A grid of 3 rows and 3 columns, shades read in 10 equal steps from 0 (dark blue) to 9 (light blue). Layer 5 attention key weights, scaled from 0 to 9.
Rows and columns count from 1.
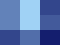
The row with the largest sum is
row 2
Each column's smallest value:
2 4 0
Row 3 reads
2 4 0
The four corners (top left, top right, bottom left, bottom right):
5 2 2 0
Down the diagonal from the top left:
5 9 0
